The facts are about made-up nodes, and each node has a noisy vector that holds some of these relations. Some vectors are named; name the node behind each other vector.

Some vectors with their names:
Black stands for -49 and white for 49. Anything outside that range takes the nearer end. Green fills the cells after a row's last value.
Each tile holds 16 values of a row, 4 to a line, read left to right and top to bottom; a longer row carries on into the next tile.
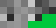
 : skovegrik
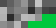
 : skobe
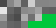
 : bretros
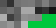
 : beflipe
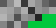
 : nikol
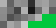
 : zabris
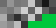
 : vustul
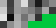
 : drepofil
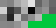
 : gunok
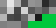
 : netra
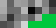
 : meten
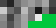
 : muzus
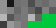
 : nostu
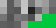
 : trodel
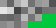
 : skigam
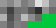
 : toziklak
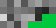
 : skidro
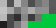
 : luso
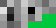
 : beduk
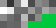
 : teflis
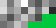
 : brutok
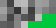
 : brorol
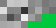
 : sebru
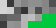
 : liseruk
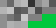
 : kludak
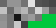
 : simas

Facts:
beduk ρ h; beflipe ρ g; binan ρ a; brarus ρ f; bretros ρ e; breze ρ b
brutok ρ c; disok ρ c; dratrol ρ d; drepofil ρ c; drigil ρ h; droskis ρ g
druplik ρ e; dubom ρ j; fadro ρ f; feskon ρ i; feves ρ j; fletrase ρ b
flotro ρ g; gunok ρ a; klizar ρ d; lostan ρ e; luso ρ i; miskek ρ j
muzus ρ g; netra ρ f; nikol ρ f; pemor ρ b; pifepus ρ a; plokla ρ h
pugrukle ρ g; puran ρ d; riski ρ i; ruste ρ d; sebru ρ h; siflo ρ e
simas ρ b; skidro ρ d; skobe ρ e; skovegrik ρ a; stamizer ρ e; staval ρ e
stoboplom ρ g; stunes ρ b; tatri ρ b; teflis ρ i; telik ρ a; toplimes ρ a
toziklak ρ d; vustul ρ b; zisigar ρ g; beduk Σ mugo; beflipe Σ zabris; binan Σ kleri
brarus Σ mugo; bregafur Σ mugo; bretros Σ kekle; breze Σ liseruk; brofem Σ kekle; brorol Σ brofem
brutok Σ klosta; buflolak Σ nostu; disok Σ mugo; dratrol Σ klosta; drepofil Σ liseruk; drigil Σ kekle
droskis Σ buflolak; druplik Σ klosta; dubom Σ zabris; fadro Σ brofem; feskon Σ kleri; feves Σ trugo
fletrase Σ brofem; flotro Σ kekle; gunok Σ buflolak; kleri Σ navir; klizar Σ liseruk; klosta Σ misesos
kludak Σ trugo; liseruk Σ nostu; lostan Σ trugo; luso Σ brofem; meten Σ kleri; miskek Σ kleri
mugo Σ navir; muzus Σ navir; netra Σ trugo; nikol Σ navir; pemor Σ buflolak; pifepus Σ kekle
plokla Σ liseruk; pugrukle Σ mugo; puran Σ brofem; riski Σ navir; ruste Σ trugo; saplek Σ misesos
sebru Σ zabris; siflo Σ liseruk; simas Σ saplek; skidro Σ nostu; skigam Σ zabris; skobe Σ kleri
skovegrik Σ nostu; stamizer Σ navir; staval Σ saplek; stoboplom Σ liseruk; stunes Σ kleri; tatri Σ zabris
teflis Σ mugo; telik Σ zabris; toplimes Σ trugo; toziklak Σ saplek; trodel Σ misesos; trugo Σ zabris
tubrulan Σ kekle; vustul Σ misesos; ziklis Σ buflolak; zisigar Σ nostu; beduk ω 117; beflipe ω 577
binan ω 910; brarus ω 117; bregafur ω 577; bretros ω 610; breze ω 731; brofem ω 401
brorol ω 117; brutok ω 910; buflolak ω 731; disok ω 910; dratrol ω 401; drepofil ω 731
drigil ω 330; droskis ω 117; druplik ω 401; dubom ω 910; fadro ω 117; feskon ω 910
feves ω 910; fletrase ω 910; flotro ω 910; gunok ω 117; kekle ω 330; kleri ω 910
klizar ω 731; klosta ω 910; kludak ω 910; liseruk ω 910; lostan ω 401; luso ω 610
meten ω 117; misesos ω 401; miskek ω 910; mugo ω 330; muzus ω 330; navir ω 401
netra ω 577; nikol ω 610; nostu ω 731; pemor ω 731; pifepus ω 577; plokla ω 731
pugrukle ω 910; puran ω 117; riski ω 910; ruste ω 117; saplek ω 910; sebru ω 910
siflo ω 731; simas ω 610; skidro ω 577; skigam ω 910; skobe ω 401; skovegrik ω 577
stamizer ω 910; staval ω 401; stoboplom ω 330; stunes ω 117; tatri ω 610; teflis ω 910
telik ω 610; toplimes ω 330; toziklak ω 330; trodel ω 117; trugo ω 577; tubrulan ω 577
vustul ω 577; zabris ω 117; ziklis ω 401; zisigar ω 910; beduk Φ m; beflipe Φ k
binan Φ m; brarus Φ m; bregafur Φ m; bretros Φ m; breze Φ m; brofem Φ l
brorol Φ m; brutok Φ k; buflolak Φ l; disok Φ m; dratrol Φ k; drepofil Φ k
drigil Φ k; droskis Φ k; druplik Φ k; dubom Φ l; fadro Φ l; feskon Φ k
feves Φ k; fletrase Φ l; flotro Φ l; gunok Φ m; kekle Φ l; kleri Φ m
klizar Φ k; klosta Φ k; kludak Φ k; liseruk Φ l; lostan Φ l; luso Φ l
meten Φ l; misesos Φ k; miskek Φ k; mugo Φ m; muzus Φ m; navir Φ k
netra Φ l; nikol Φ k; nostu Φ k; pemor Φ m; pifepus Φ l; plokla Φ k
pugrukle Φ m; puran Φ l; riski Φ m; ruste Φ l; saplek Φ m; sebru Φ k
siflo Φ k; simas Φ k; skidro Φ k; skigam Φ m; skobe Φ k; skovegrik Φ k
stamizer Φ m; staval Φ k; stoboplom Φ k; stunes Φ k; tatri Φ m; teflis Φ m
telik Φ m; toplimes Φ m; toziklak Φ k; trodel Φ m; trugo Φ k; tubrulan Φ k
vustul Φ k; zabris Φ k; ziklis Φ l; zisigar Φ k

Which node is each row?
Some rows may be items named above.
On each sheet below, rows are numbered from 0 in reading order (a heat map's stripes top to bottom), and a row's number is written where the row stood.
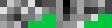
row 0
tatri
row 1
droskis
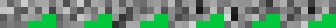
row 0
saplek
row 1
klosta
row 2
kekle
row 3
zabris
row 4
plokla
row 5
zabris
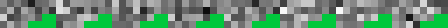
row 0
trugo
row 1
liseruk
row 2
trodel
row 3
klizar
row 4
trugo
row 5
binan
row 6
stamizer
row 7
simas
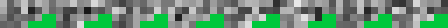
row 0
trodel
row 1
puran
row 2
mugo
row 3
toplimes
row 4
flotro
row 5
miskek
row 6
trodel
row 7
pugrukle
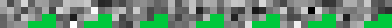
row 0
klosta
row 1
fletrase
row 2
bregafur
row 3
trodel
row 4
ruste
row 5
stunes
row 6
pifepus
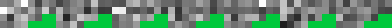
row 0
disok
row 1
skobe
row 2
kleri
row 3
siflo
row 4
dratrol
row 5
luso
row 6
tubrulan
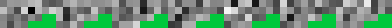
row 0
brarus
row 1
drigil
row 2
zabris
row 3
brofem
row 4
feskon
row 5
ziklis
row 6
telik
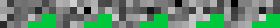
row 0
buflolak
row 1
fadro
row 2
klizar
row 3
zisigar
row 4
stoboplom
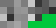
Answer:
skovegrik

